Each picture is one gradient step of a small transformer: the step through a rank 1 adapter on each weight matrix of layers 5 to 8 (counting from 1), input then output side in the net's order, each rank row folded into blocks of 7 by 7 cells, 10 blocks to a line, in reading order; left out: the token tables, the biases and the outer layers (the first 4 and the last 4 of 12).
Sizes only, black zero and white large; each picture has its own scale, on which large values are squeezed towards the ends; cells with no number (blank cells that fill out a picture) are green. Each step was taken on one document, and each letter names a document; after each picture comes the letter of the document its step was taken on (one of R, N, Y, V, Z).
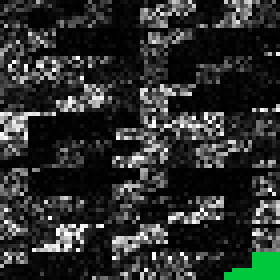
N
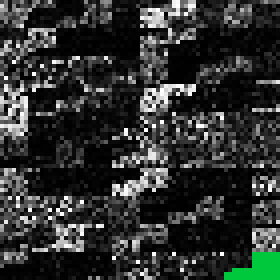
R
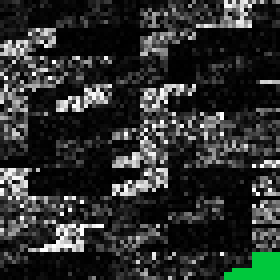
R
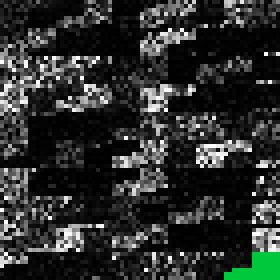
N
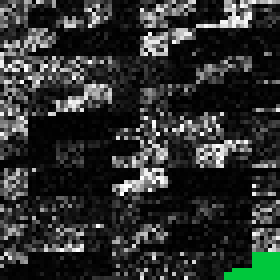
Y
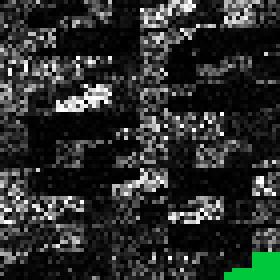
N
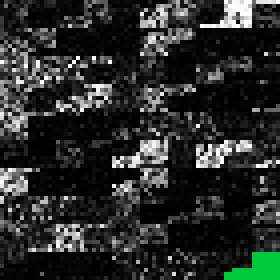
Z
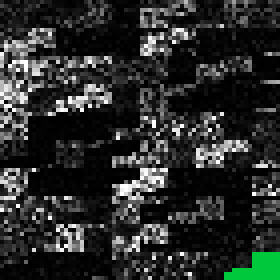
Y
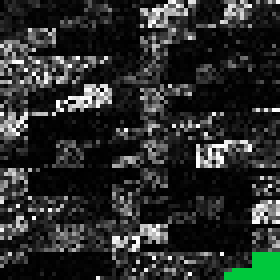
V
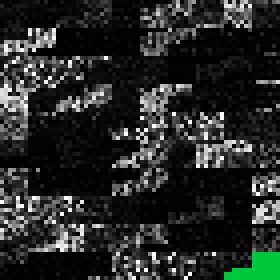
R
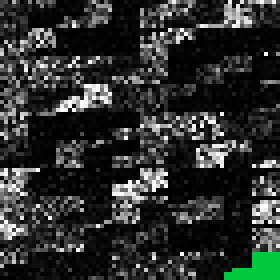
N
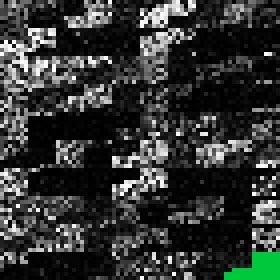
Y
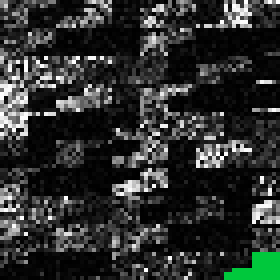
Z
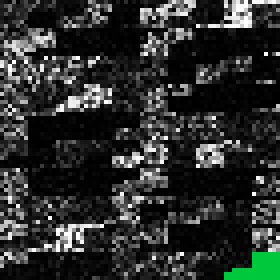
N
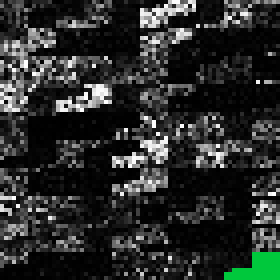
Y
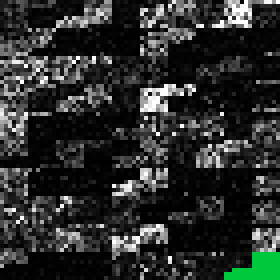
Z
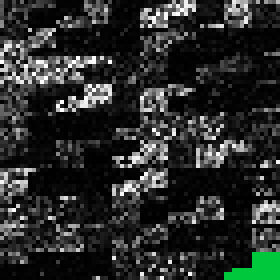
Z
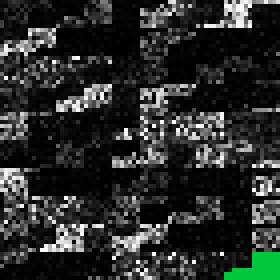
R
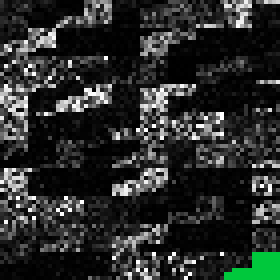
R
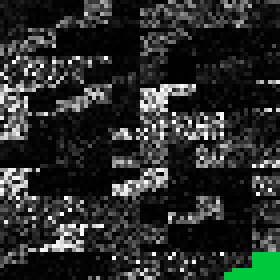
R
